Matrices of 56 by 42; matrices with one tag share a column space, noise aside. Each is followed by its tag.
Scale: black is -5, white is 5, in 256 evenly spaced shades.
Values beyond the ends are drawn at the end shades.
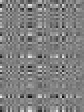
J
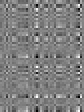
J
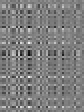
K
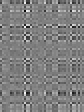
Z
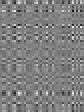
Z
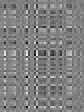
K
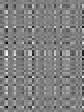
K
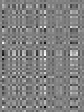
K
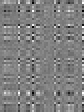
Z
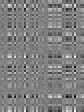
J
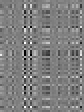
K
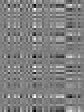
J
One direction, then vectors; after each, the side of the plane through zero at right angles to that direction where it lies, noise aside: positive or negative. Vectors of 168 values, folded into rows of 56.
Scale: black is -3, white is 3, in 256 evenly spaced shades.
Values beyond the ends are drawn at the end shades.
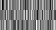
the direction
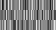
positive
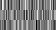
negative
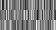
positive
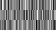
negative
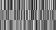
negative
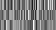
negative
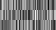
negative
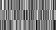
negative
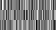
negative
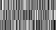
negative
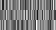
positive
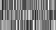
positive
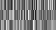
negative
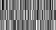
positive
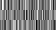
negative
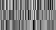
positive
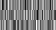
positive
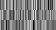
positive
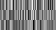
positive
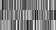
positive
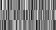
negative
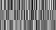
negative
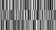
positive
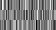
negative
